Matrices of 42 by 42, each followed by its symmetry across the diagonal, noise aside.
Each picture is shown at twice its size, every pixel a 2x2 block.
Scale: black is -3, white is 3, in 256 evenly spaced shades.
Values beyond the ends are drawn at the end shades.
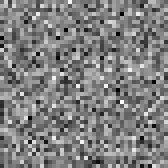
neither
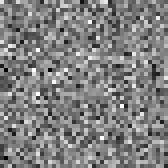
neither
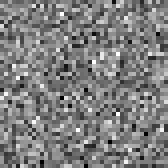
neither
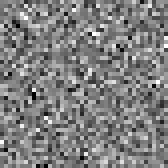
antisymmetric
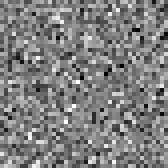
antisymmetric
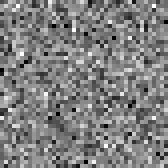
neither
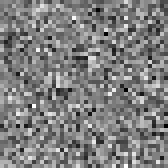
antisymmetric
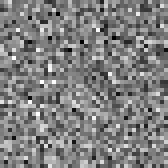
antisymmetric
